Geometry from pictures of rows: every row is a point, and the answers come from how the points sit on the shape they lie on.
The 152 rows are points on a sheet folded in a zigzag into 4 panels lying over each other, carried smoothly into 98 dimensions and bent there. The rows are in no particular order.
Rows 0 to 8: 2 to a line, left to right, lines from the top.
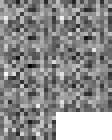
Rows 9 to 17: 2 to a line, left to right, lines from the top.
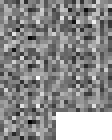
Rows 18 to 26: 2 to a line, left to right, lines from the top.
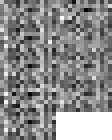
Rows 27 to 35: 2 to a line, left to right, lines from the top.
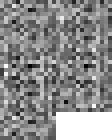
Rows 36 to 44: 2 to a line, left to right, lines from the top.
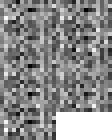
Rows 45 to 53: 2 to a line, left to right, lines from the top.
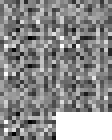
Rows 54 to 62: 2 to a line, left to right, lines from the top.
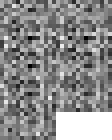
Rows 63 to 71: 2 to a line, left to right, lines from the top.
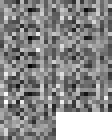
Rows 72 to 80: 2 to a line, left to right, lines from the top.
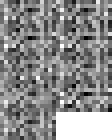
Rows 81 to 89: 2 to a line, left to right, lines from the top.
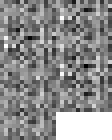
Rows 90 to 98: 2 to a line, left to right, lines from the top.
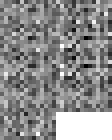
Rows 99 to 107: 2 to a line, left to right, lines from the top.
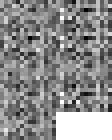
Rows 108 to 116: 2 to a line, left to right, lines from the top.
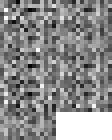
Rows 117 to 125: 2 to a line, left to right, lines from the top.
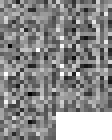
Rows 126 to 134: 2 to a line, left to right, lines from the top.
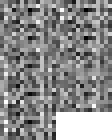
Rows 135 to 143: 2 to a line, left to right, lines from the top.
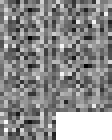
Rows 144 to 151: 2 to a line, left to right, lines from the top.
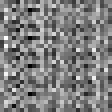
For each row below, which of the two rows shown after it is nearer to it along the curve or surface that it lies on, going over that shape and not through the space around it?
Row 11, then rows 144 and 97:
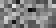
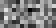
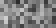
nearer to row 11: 144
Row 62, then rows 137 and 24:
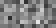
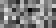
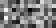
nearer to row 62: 137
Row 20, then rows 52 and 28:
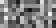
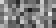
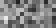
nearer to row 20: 52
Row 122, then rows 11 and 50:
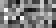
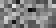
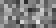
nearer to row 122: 50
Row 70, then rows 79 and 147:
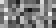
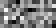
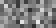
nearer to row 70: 147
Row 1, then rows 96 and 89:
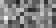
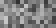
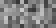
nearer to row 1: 96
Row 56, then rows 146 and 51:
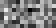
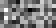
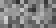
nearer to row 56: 146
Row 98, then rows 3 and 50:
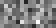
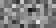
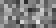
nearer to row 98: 50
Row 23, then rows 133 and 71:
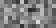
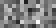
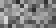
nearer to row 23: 133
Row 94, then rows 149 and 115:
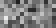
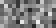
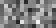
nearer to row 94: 115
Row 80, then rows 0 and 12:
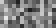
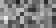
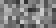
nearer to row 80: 0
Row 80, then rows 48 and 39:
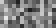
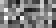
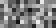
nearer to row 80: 48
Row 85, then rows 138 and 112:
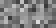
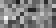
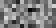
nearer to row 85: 138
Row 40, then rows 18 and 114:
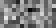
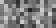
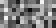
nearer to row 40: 114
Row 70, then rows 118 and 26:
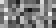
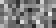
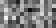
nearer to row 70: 118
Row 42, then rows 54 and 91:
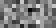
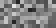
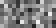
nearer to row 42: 54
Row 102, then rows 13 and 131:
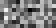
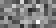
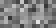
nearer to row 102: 13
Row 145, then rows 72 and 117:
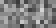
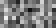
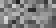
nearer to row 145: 72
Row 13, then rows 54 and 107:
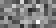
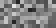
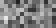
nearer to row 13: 54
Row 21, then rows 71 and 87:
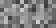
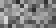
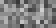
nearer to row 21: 71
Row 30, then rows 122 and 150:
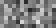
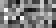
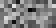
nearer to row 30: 122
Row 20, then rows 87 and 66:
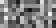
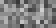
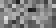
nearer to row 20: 87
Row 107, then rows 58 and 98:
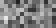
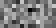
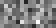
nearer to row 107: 98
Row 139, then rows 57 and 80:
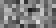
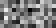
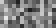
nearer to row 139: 57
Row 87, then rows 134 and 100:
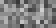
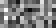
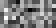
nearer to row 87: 134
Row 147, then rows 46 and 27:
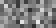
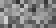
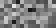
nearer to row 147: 46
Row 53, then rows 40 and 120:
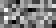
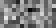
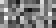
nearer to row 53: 40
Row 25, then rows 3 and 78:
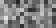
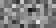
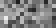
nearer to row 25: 78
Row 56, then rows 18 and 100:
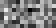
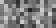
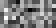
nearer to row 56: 100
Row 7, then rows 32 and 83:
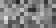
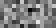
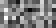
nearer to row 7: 83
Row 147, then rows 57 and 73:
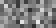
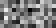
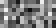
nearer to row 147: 73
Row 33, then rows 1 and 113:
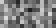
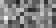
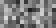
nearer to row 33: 1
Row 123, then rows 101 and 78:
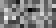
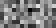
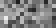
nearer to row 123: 101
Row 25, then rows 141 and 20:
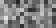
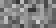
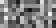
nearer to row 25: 20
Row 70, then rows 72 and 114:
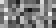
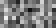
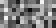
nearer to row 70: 114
